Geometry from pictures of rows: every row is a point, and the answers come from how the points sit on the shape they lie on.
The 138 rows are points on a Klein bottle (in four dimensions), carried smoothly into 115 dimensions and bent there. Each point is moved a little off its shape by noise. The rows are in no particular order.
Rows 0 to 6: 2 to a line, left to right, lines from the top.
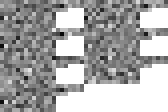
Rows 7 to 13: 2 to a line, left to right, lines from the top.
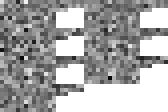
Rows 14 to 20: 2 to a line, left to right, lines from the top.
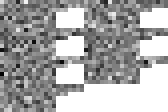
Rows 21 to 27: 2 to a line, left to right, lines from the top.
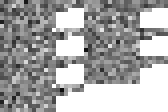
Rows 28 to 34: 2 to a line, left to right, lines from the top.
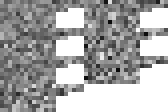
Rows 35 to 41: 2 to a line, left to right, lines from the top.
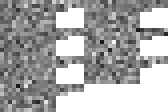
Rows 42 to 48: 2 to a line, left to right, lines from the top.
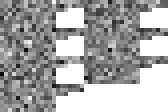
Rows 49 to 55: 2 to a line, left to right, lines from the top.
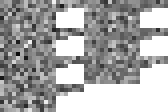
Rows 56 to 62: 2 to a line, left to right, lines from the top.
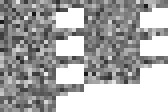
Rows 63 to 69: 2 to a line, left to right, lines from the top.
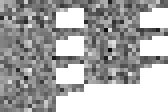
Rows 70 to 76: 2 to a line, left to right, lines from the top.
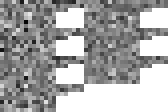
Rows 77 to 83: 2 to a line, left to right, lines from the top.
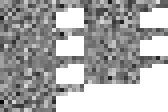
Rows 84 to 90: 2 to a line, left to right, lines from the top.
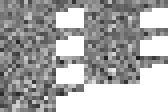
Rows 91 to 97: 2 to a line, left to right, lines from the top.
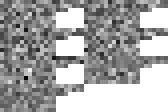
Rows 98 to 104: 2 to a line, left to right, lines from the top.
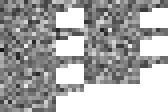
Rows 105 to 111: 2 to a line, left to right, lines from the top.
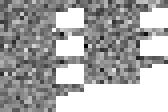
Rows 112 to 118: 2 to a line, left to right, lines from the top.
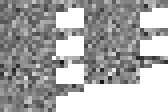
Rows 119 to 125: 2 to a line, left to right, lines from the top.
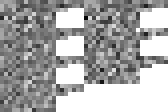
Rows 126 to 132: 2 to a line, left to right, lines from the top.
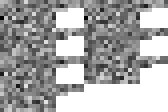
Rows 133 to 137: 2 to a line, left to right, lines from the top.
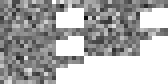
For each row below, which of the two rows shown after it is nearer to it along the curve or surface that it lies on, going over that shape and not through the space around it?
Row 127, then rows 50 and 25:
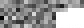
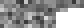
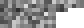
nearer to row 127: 50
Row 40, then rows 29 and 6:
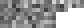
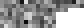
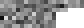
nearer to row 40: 6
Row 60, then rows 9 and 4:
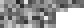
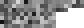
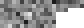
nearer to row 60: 4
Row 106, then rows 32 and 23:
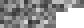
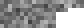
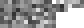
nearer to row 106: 23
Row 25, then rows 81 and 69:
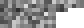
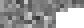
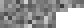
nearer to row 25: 69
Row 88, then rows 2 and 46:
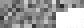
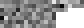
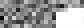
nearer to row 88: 46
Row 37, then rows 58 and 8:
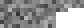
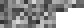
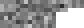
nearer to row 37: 58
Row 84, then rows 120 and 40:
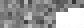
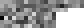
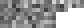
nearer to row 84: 120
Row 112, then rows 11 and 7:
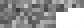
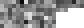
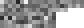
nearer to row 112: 7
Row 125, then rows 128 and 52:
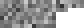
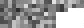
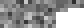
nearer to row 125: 128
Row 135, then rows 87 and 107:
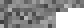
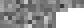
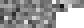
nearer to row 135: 107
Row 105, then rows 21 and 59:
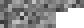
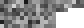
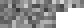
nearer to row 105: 59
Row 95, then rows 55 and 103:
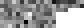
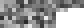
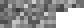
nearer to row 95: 55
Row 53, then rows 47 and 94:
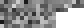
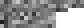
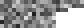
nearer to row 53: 94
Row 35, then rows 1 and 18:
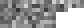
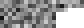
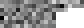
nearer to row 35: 1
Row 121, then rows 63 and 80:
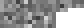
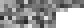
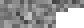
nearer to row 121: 80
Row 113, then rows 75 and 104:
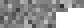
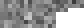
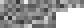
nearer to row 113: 104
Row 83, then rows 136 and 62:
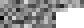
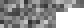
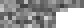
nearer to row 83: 62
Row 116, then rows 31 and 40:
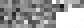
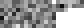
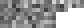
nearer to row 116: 31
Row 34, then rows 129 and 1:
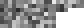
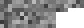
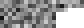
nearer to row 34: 129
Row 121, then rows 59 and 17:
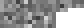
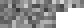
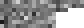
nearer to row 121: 59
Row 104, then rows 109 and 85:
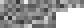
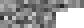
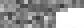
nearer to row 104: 85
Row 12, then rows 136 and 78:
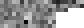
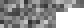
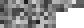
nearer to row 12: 136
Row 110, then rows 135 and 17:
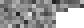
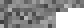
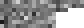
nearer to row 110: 135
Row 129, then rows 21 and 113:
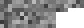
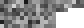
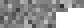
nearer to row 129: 113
